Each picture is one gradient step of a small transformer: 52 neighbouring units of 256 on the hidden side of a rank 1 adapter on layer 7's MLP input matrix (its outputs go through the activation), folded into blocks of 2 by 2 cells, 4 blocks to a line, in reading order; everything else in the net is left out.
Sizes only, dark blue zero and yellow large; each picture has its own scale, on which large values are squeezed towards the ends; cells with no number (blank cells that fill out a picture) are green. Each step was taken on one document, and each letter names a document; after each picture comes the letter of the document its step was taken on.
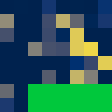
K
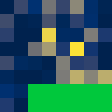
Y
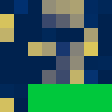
K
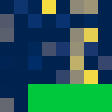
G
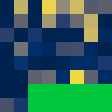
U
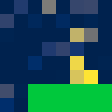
G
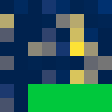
K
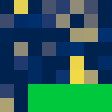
G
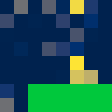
G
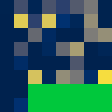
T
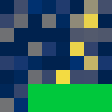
U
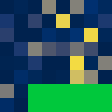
G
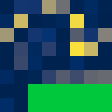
Y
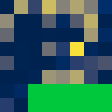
U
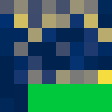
T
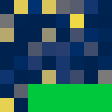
Y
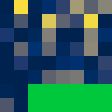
U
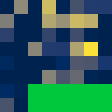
K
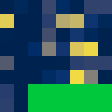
K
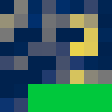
Y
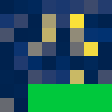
Y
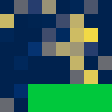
G
